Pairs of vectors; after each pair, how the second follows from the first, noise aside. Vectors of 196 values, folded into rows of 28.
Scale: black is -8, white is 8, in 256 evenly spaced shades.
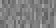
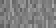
wrapped around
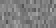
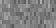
wrapped around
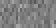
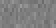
shrunk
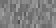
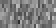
scaled up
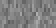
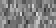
scaled up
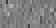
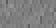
shrunk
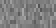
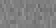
shrunk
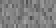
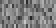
scaled up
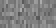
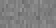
shrunk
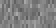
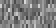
scaled up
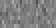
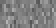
wrapped around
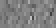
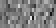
scaled up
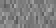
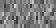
scaled up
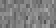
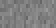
shrunk
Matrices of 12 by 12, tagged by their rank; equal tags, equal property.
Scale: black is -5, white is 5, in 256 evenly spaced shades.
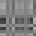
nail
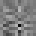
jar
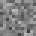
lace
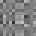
jar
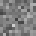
lace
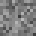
lace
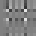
nail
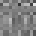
jar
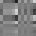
nail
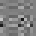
jar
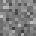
lace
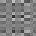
nail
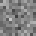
lace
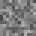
lace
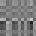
nail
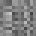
jar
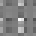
nail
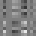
nail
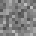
lace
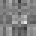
jar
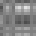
nail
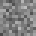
lace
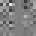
jar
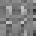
jar
